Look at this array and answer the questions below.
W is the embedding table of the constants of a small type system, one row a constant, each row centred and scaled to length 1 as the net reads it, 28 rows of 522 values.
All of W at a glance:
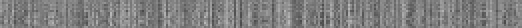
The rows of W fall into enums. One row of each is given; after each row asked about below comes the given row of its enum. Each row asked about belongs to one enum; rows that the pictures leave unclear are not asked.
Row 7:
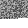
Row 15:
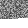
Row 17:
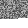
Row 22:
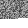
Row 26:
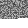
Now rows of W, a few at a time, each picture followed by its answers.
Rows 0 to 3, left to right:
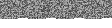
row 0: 26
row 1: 7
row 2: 17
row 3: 26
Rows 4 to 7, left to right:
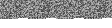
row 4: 15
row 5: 7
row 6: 26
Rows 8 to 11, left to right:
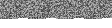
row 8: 15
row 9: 7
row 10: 26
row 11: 15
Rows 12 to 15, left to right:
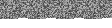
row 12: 17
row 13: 15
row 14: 17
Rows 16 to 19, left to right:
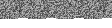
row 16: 22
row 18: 26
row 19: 22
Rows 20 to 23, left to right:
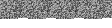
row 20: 7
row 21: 22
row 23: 17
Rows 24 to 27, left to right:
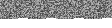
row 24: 15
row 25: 17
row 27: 7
